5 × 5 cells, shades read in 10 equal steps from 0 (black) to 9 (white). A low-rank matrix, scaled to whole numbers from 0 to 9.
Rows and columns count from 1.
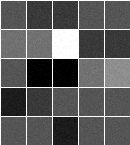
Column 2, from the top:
2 4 0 2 3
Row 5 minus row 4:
2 1 -2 0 0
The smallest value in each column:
1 0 0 2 2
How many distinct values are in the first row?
2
